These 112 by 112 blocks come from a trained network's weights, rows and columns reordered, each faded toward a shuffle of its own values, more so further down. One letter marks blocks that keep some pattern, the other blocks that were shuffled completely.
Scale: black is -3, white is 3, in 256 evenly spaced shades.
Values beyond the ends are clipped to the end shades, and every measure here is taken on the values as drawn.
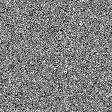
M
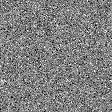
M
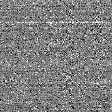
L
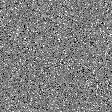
M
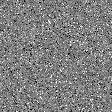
M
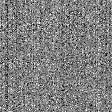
L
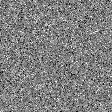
M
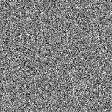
L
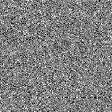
L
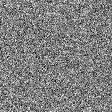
M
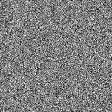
L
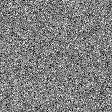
M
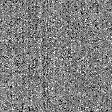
L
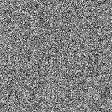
L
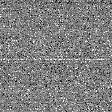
L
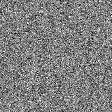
M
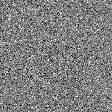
L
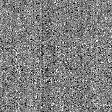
L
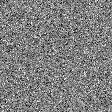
M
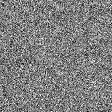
L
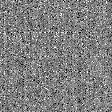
L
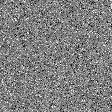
M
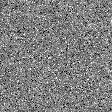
M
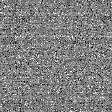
L
